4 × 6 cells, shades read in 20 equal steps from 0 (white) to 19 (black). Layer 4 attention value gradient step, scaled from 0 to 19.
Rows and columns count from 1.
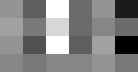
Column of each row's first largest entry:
6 4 6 2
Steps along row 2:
up down up down up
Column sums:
32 45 12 43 32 57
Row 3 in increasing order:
0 7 8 12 13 19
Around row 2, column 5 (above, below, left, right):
8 7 11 11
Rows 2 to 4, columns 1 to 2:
7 10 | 8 13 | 9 10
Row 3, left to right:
8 13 0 12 7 19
